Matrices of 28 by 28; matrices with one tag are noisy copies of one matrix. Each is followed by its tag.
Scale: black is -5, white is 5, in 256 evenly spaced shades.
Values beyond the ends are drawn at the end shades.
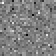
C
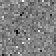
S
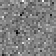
S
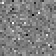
C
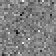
S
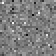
C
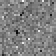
S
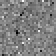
S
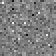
C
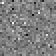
C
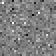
C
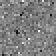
S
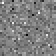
C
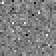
C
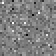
C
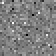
C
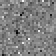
S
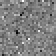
S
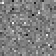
C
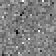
S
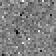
S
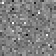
C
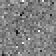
S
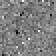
S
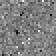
S
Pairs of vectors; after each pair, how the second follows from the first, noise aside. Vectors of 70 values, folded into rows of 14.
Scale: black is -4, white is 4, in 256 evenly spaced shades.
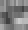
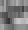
copied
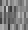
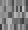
shuffled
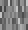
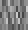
wrapped around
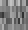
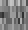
copied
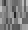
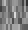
negated
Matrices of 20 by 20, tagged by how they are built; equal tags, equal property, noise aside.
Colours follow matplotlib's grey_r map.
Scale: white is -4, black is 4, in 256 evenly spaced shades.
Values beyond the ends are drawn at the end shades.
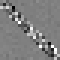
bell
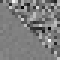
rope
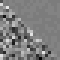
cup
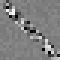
bell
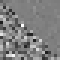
cup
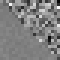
rope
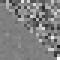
rope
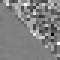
rope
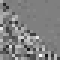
cup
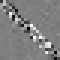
bell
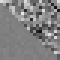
rope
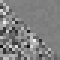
cup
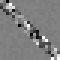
bell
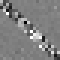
bell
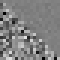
cup
